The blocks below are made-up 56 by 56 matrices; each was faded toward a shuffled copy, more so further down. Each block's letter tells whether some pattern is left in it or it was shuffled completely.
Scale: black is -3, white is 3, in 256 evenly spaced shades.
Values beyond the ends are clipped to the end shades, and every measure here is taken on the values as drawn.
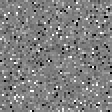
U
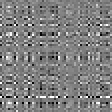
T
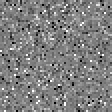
U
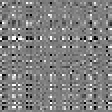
T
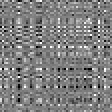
T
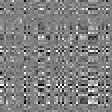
T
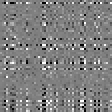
T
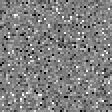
U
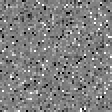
U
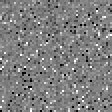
U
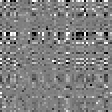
T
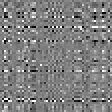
T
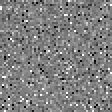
U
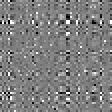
T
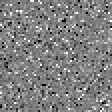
U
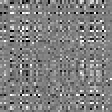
T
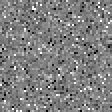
U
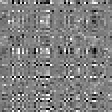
T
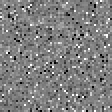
U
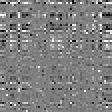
T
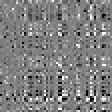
T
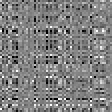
T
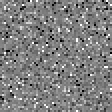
U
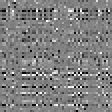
T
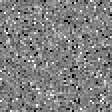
U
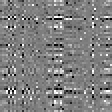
T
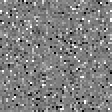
U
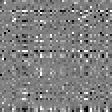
T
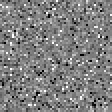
U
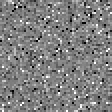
U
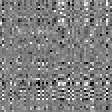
T
